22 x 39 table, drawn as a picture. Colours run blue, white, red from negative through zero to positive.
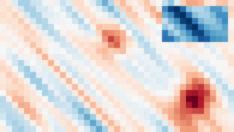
The top right is the roughest part. Overall the values sit about 50% of the way up the scale. Two bumps rise from the field. In the top right lies a patch that is lower than the rest. The ninth with the lowest average is the top right. The grain runs diagonally down to the right. The bottom right is the ninth with the highest average.
